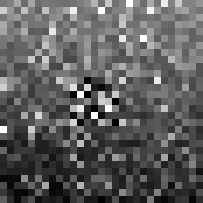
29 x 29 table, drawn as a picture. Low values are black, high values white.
Values change most from cell to cell in the centre. No single row or column stands out from its neighbours. There are no regular stripes. Fine speckle covers the field. Values rise toward the top. An odd patch, rougher than its surroundings, sits in the centre.
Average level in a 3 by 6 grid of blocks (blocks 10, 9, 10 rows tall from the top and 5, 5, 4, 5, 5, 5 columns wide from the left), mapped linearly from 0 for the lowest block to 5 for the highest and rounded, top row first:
4 5 5 5 5 5 / 3 3 3 3 3 2 / 0 0 1 1 1 1
